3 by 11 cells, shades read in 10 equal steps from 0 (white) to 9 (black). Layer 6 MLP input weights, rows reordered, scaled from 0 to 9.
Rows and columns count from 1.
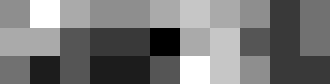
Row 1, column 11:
5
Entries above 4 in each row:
2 7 8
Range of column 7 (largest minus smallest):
3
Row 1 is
4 0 3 4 4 3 2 3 4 7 5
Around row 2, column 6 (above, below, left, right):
3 6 7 3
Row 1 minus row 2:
1 -3 -3 -3 -3 -6 -1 1 -2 0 0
